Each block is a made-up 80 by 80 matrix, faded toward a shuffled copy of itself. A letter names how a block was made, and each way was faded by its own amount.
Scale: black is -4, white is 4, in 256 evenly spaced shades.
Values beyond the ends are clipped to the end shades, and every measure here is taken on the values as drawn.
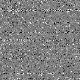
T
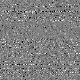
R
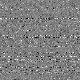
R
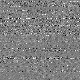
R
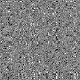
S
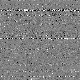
R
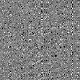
S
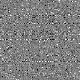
T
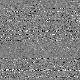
R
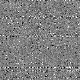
T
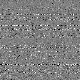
R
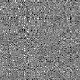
S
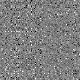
S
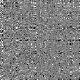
S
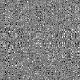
S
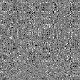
S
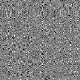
S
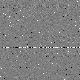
T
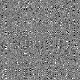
S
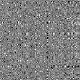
S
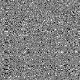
T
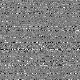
R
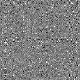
S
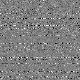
R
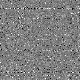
T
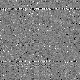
T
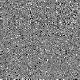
T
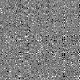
S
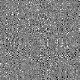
S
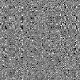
S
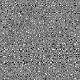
T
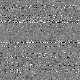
R
